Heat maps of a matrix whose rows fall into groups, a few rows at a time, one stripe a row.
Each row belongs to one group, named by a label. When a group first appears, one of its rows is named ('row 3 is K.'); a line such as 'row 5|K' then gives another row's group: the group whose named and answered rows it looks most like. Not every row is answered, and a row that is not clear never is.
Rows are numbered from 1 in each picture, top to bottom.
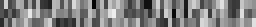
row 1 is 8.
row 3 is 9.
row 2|8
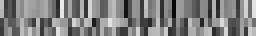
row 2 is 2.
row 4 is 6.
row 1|2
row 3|8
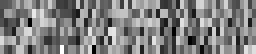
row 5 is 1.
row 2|1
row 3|9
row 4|2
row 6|2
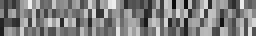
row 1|8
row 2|1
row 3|6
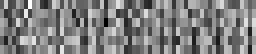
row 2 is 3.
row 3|2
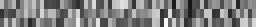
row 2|9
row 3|3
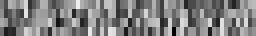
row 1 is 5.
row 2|3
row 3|9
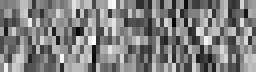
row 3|8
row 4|1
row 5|9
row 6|8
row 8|5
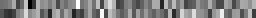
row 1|3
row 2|8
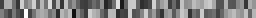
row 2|3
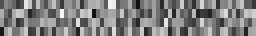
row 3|3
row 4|6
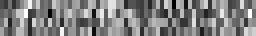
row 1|8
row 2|5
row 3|6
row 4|2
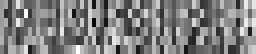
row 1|2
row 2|3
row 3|2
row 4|3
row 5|1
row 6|5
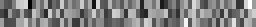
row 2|6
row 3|2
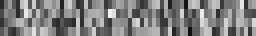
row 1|6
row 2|3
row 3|9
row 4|9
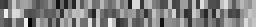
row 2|5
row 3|3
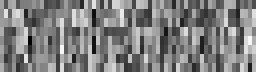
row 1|1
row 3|5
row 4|2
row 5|2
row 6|2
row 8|3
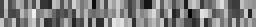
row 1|8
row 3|1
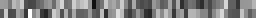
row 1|5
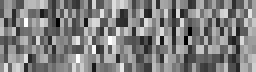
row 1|1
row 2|6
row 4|1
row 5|8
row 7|5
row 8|5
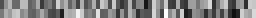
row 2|5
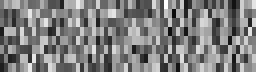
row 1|5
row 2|8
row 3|9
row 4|6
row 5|9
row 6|1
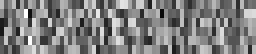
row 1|1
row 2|2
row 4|6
